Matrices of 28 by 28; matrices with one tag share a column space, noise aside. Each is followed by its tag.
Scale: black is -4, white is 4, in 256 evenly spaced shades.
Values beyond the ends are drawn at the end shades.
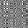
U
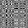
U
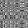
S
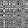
U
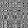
S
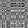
S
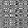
U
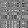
S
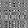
S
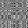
S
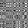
S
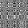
S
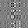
S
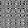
U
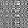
U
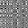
U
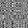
S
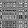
S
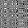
U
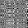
U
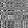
S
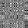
S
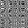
U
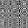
U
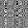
U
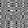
S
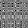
S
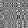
S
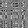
S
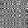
U
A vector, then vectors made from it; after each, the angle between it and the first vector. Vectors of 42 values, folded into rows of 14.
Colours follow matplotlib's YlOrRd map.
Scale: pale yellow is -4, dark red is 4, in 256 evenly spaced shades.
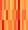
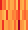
nearly parallel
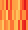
partly opposed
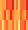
nearly opposite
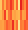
nearly opposite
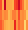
partly aligned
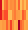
partly aligned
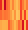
orthogonal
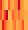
partly aligned
